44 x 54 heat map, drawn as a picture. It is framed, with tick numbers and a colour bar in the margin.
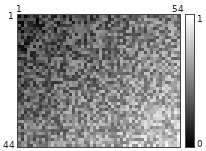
There are no regular stripes. Fine speckle covers the field. The histogram is bell-shaped. The field climbs toward the bottom right. The bottom right is the ninth with the highest average. The ninth with the lowest average is the top left.
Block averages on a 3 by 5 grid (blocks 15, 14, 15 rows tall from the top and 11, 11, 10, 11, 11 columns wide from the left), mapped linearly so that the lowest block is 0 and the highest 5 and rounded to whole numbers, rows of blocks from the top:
01123 / 12234 / 23345
